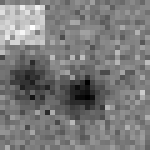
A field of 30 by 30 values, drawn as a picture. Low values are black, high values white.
The top left is the ninth with the highest average. An odd patch, higher than its surroundings, sits in the top left. Neither half mirrors the other. Two dips sink into the field. Values change most from cell to cell in the top left. On average the colour sits 50% of the way up the scale. There are no regular stripes.
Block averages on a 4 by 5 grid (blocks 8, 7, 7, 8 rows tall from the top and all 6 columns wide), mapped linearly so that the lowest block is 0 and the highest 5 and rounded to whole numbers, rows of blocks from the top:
54323
22333
11023
22233
